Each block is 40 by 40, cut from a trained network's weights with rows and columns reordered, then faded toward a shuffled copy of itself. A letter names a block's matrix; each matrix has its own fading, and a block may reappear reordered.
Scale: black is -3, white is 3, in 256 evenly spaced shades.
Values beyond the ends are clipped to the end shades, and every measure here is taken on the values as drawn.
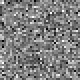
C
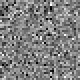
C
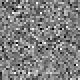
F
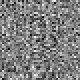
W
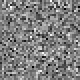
C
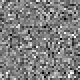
C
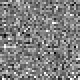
C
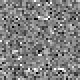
F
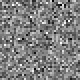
F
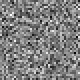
W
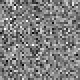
W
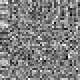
W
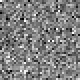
C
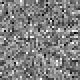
C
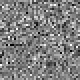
F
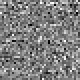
F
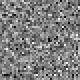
C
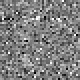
C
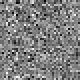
W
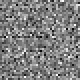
F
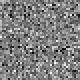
F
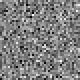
C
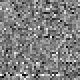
F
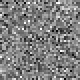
C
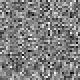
W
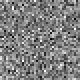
W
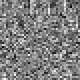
W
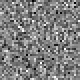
C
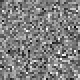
F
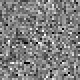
F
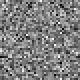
C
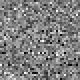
F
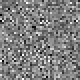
C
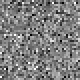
F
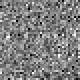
F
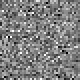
C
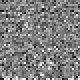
C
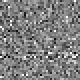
F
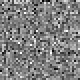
F
